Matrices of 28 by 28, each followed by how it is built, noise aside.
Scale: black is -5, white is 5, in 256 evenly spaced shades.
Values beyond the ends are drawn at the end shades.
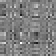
low rank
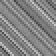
Toeplitz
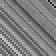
Toeplitz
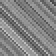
Toeplitz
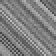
Toeplitz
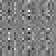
low rank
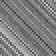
Toeplitz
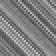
Toeplitz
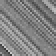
Toeplitz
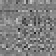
low rank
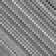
Toeplitz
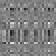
low rank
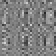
low rank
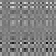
low rank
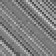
Toeplitz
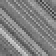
Toeplitz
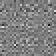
low rank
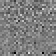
low rank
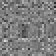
low rank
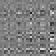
low rank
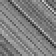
Toeplitz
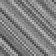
Toeplitz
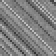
Toeplitz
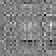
low rank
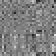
low rank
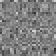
low rank
